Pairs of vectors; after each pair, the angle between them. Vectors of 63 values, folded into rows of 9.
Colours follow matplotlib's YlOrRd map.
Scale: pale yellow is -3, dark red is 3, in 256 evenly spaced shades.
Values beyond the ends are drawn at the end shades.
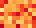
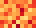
partly aligned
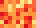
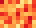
nearly parallel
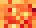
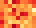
nearly opposite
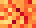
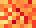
nearly parallel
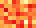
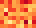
nearly opposite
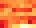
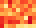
partly aligned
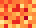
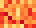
orthogonal
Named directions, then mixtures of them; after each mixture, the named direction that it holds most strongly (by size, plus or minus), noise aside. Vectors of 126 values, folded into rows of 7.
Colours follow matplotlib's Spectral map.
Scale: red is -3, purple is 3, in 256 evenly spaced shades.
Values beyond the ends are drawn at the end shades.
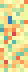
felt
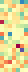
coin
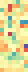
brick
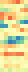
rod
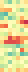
rod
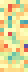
brick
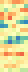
rod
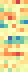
rod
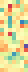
brick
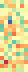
felt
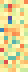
felt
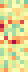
felt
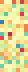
coin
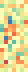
felt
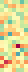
coin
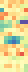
rod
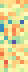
felt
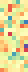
brick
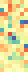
brick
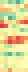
rod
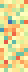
felt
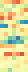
rod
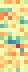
rod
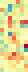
brick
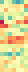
rod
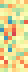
felt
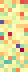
coin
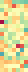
coin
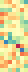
coin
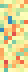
felt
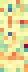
brick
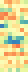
rod
